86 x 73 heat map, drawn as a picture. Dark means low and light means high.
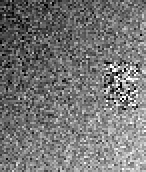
Mirror symmetry: none. Odd patch: rougher, in the middle right. Stripes: none. Slope: up to the bottom right. Roughest part: middle right.
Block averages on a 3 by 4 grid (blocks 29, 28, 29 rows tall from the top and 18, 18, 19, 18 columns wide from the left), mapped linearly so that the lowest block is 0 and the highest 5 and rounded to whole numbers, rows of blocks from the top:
0 1 2 3 / 1 2 3 4 / 2 3 4 5
